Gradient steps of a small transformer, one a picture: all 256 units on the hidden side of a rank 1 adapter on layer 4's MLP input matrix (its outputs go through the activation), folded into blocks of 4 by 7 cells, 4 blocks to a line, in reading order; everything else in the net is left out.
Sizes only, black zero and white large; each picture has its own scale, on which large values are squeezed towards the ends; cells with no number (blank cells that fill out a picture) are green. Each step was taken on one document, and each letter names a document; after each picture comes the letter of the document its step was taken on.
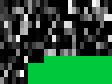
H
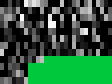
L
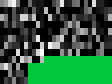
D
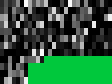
L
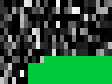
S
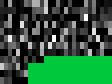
S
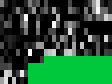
H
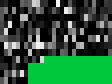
S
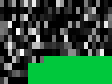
S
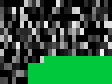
S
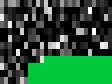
D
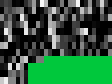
L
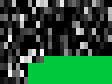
D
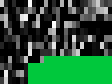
H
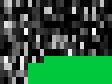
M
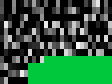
S
